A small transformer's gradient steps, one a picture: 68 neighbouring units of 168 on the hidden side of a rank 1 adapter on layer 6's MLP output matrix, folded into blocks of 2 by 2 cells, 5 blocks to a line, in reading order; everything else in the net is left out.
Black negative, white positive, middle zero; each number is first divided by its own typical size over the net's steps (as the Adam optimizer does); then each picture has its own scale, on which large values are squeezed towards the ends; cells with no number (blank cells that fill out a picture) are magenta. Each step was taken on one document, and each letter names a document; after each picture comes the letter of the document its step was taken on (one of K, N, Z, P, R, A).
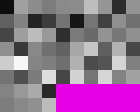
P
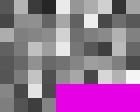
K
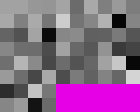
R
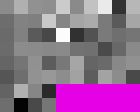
K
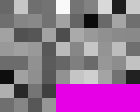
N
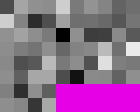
P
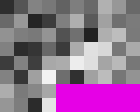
R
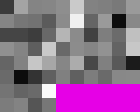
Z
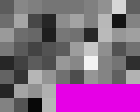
R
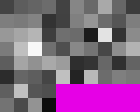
P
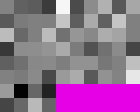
N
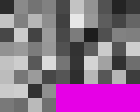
R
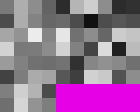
K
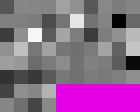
Z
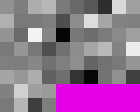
K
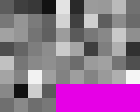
K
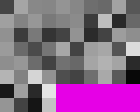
R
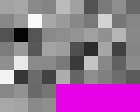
P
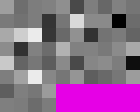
Z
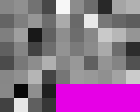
N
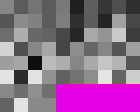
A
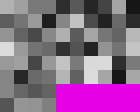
A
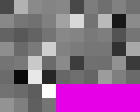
Z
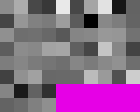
K
